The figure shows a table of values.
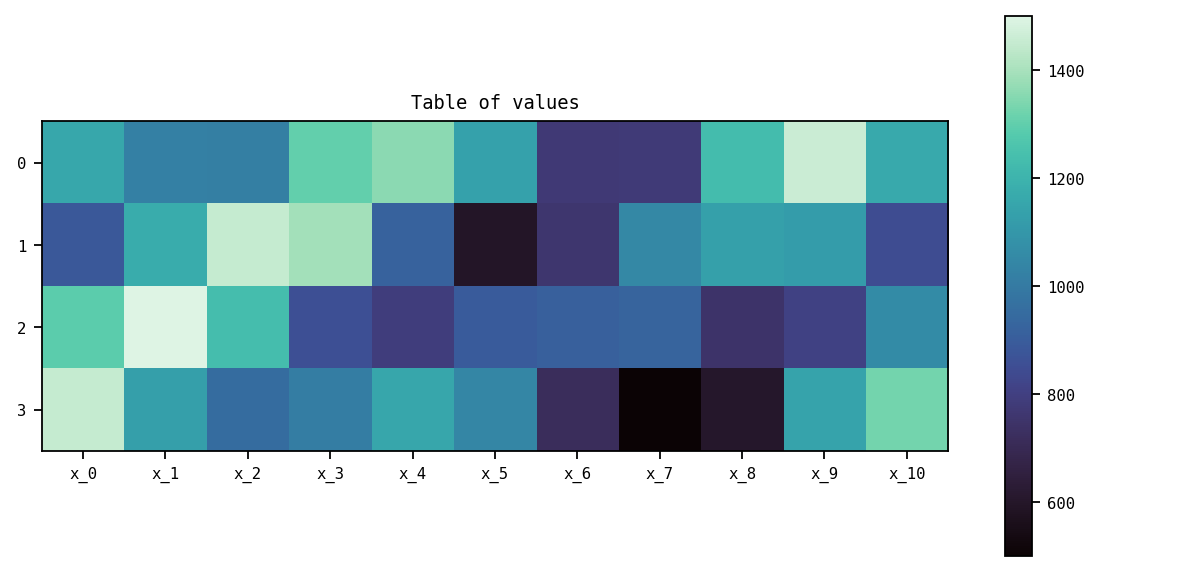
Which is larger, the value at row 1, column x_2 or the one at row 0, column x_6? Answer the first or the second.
the first
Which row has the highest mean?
0
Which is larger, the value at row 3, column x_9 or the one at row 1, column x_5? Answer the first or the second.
the first
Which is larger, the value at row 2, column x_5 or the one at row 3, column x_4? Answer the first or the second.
the second
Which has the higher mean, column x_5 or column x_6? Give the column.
x_5
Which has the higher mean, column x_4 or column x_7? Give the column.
x_4
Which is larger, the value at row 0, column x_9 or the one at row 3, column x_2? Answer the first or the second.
the first
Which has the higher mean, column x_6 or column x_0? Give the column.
x_0
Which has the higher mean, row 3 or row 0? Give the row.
0
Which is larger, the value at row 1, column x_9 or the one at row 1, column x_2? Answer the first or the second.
the second
